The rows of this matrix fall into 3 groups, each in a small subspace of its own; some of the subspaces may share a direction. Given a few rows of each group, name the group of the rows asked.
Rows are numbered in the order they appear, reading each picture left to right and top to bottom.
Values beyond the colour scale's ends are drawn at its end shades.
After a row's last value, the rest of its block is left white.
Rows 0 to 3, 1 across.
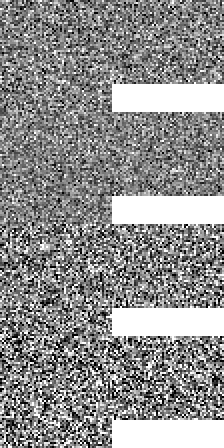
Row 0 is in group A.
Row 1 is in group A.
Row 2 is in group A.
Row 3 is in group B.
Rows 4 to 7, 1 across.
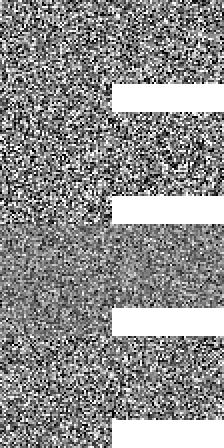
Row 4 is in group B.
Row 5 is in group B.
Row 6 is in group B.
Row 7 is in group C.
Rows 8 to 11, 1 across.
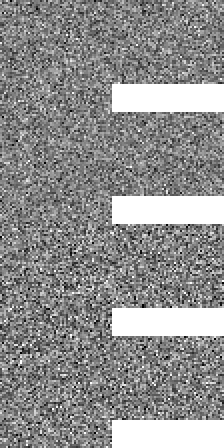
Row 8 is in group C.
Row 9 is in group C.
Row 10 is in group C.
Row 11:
C
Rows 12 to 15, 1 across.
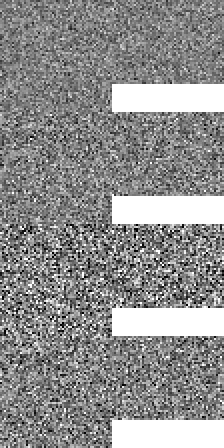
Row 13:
B
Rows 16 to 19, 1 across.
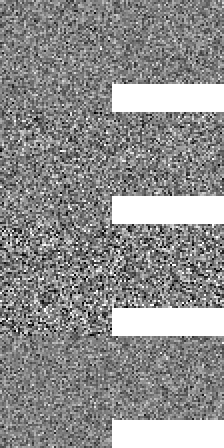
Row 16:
B
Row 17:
C
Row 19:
B
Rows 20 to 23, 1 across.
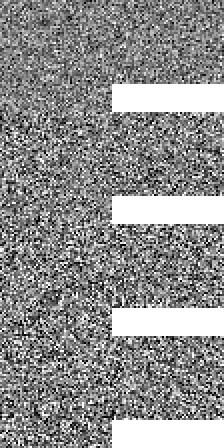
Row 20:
A
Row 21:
B
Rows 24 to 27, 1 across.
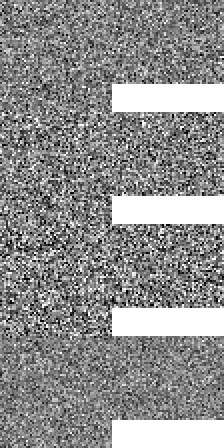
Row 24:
C
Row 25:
C
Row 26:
B
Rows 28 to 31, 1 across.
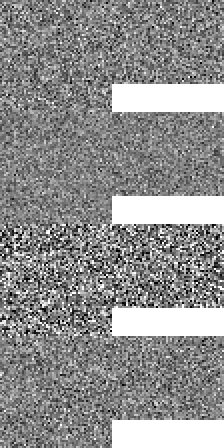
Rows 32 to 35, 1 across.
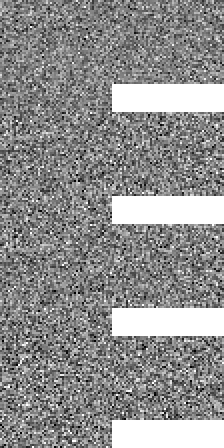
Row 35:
C
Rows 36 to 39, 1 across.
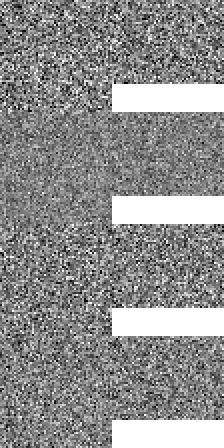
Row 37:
B
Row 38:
B
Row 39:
B
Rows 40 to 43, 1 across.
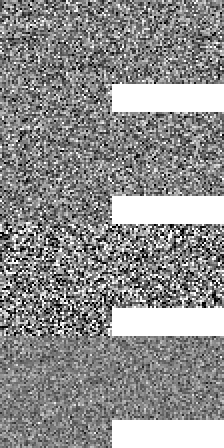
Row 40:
B
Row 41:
C
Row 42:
A
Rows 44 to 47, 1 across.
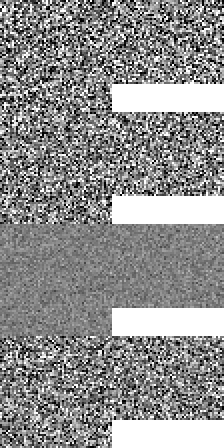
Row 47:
B
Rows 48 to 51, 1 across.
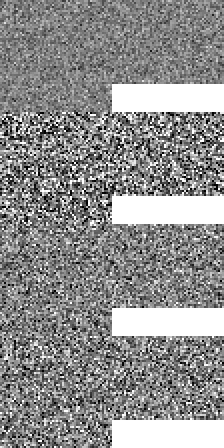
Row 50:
C
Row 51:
C
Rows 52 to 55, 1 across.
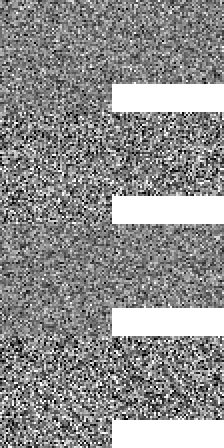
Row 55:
B
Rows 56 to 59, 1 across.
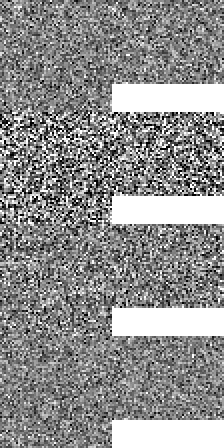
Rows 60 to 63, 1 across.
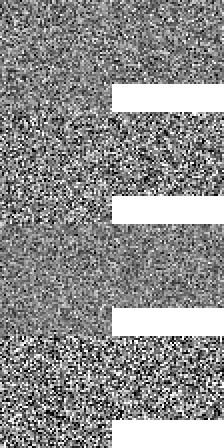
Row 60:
B
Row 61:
B
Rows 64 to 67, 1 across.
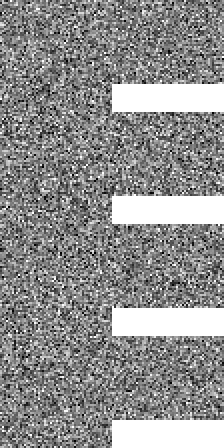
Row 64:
C
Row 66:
B
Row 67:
C
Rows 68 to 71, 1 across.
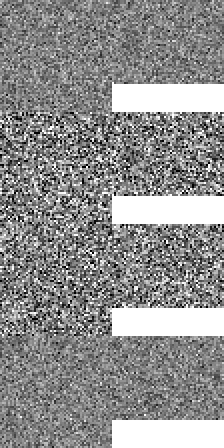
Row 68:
A
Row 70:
B
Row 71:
B
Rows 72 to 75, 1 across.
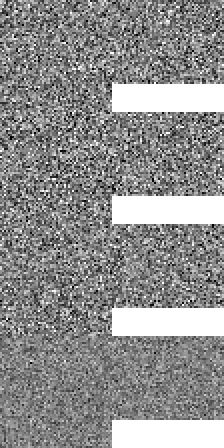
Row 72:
A
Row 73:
C
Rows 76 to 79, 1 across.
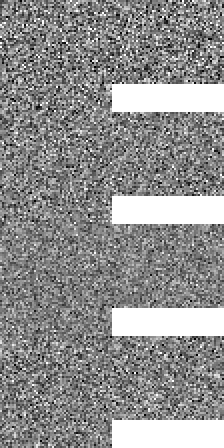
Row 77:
B
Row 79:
B
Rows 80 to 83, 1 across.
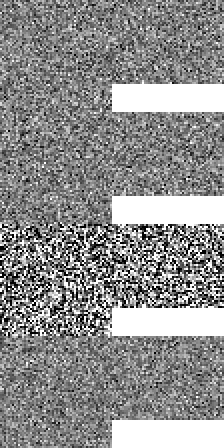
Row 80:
C
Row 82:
C
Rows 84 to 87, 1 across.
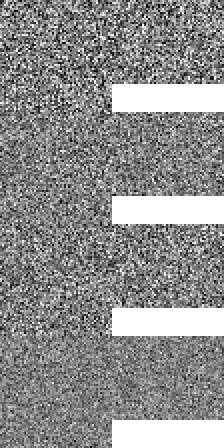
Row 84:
A
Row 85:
C
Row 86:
C
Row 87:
B
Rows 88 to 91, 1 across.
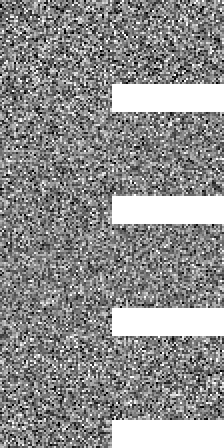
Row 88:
B
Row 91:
A
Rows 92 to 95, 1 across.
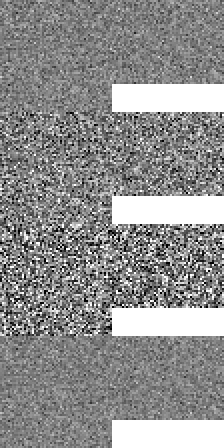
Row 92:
A
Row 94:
B
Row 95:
A
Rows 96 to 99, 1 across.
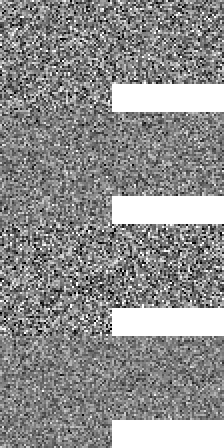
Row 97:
C
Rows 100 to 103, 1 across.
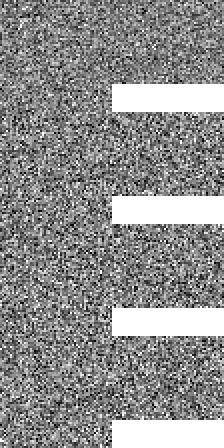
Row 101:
B
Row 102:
B
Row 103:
C
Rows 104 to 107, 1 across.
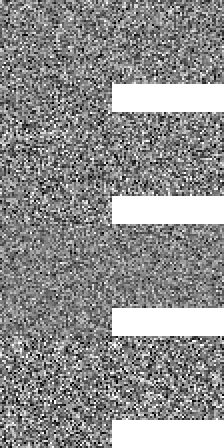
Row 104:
A
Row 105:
B
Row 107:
B
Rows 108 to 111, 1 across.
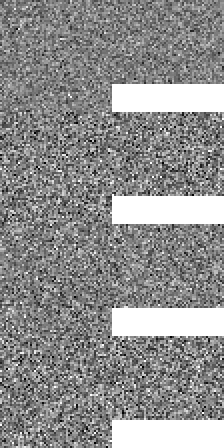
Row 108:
C
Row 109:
B
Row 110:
B
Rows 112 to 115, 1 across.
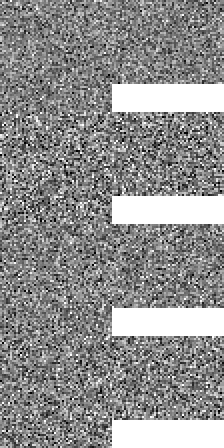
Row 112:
C
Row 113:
C
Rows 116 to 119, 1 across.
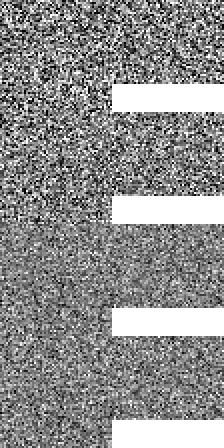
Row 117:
B
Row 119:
A
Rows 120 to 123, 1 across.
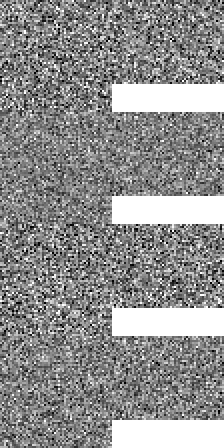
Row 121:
A
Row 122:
A
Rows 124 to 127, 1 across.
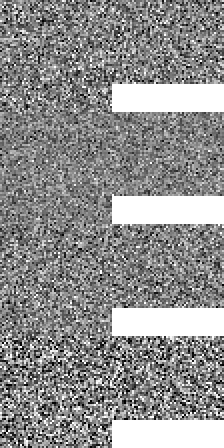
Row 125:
B
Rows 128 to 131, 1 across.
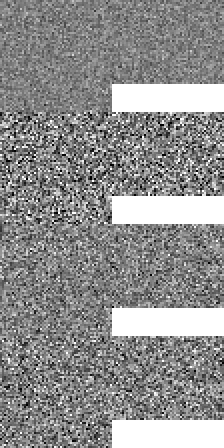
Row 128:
B
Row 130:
B
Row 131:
C
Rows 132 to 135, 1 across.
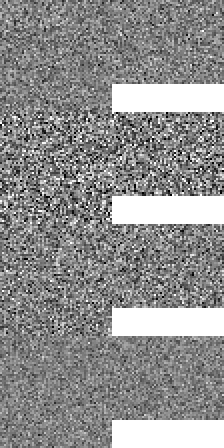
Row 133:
C
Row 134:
A
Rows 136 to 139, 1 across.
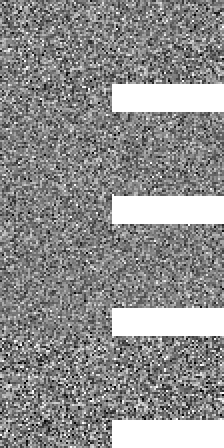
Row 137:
A
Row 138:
B
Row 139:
C
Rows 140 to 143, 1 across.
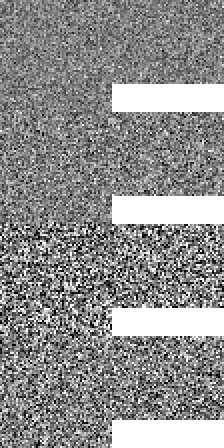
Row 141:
B
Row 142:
C
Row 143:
B
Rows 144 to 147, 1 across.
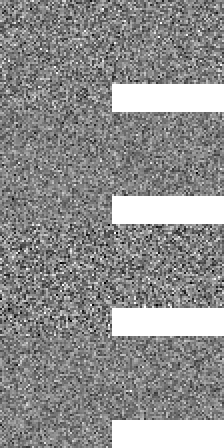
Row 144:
C
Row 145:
B
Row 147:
C
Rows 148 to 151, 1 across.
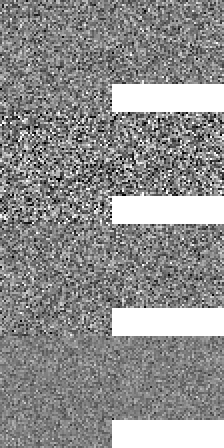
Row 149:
C
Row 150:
C
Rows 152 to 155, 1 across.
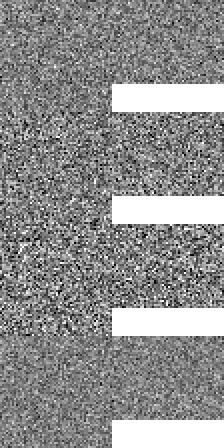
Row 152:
B
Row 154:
C
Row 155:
B
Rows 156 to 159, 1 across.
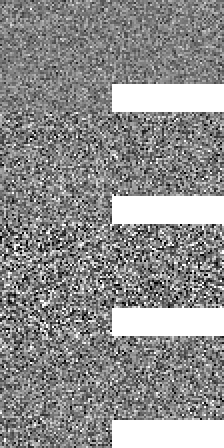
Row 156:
C
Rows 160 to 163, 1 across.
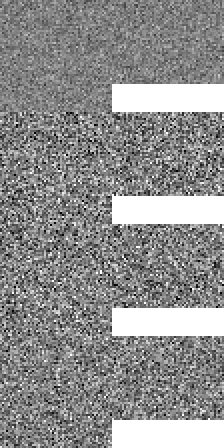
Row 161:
A
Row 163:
A
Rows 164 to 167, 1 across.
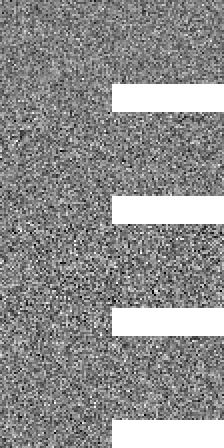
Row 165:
C
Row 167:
B
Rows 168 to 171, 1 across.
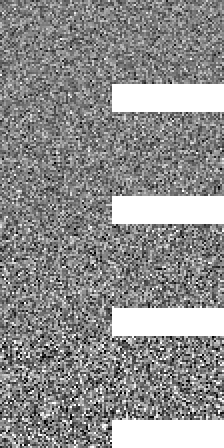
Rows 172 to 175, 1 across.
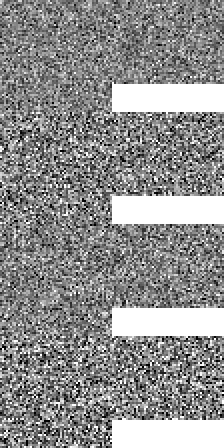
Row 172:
A
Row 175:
C
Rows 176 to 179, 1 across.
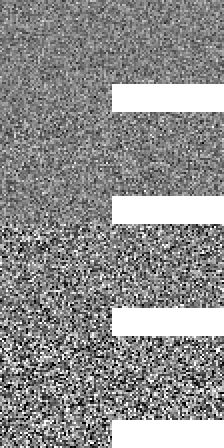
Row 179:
C
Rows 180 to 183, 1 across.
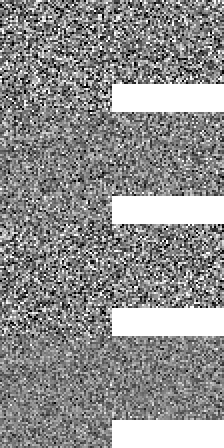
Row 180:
B
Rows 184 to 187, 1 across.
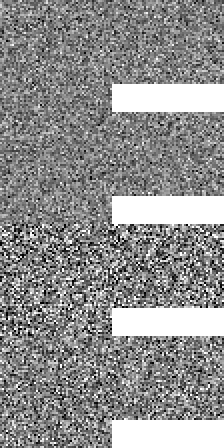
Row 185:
A
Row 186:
B
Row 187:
A
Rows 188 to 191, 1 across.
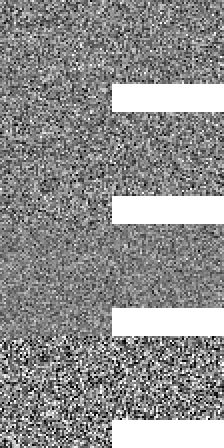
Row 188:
B
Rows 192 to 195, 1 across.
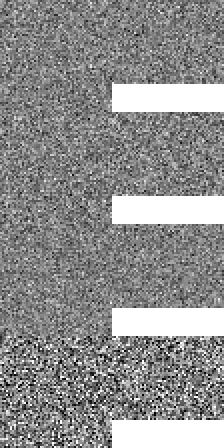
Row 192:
A
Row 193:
B
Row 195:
A
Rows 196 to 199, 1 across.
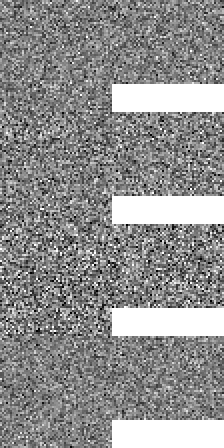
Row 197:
B
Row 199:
C
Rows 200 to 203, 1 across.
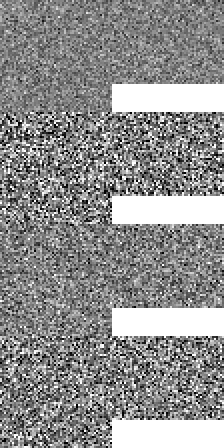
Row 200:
B
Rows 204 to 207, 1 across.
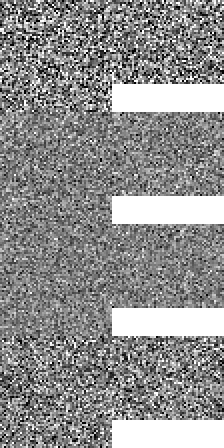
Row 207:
C
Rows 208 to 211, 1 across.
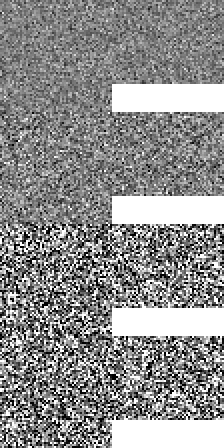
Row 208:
C
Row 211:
B
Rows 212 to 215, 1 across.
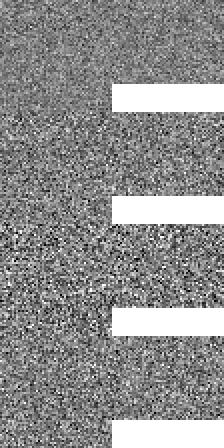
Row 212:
B
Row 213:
C
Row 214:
A
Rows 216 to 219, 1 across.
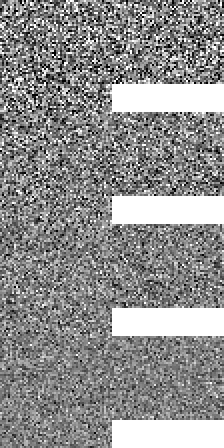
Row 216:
A
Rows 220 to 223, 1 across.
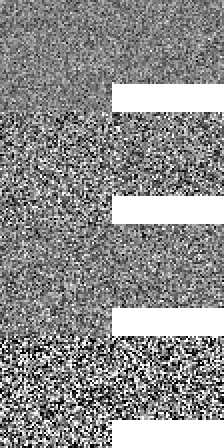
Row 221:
B
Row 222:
C
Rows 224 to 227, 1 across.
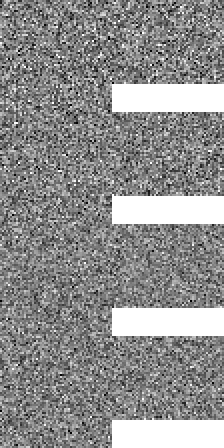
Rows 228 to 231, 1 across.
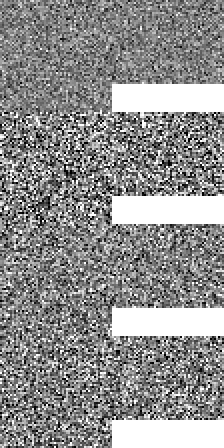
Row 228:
C
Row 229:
C
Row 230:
A
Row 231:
B
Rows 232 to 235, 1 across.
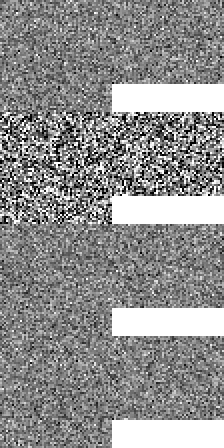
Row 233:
A
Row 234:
C
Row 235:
B
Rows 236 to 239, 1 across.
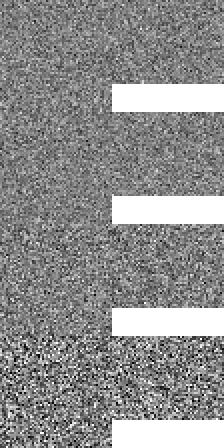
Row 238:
B
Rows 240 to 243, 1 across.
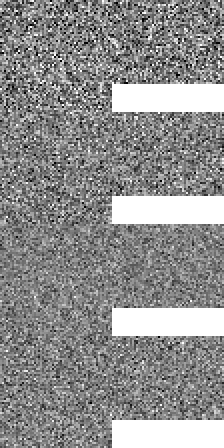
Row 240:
B
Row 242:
B
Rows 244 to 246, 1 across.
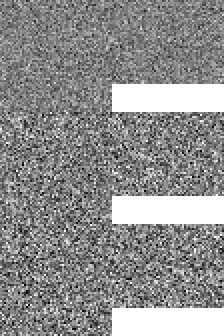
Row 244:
C
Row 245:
B
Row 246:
C
